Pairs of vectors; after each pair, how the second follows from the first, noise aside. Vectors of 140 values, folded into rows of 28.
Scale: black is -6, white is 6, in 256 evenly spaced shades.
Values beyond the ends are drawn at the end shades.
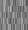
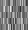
scaled up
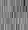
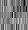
scaled up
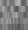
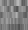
copied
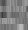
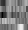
scaled up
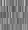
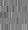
partly zeroed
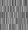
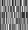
scaled up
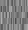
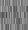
shuffled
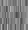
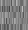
shuffled
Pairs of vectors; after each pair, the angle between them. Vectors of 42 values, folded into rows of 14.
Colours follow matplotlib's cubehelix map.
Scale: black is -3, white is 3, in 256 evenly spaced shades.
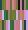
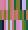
orthogonal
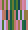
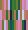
nearly parallel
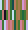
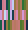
nearly opposite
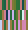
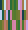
partly opposed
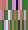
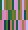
partly opposed
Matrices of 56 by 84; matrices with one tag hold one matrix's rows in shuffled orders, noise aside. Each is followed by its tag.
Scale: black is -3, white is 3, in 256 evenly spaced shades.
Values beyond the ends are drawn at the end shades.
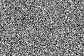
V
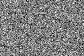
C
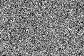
V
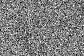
C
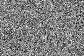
V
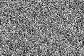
V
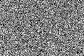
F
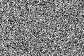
C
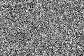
V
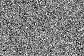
V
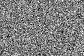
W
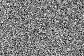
C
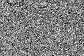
C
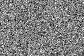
C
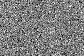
F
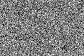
F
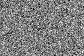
W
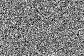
F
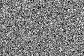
W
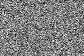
C
